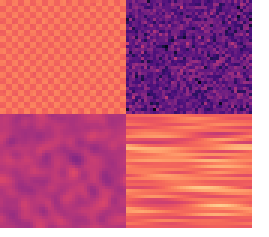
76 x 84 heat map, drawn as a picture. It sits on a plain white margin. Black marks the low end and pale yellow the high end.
It is made of 2 by 2 panels. Panel 1,1: high, checkered, faint in contrast. Panel 1,2: low, fine-grained. Panel 2,1: middling, blotchy, faint in contrast. Panel 2,2: high, streaked across.
